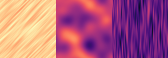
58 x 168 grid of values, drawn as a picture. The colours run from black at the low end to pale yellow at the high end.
The table splits into one row of 3 panels. Panel 1,1: very high, slanting up to the right, faint in contrast. Panel 1,2: middling, smooth, strong in contrast. Panel 1,3: low, streaked downward.
